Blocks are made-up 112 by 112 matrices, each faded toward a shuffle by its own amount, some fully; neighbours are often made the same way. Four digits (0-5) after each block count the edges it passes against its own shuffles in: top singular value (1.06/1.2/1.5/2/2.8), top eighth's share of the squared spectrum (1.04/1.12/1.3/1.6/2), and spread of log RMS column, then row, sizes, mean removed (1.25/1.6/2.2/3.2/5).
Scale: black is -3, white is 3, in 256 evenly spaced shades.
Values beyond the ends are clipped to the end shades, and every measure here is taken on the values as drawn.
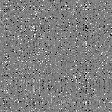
4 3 2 2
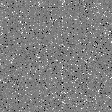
3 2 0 0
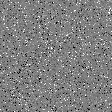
2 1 0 0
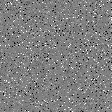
3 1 0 0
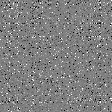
4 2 1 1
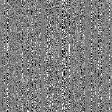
2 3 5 0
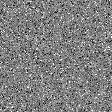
0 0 1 0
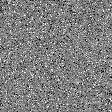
0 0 0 0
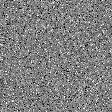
0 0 0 0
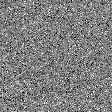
0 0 0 0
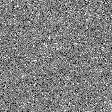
0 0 0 1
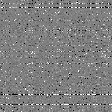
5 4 1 3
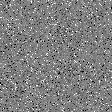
2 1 0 0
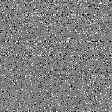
3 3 0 2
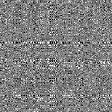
5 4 3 3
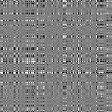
5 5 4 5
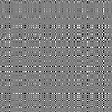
5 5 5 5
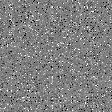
3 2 1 1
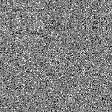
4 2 1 1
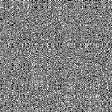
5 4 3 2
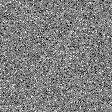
1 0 0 0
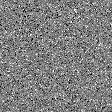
2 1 0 0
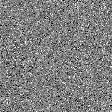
3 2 0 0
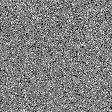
0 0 0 0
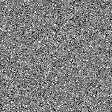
3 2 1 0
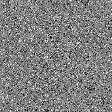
3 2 1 1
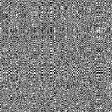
5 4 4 3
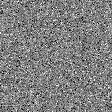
2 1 0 0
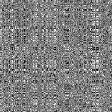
5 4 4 3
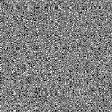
4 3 2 2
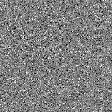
4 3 1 1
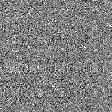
4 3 1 1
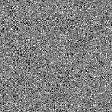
4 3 2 2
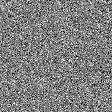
3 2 1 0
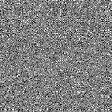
4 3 2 2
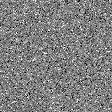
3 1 0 0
